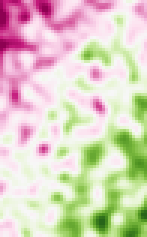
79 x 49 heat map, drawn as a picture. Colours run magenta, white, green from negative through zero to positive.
Lone odd cells: none. Histogram: bell-shaped. Ninth with the lowest average: top left. Slope: up to the bottom right. Stripes: none. Ninth with the highest average: bottom right. Mirror symmetry: none. Grain: blotchy.
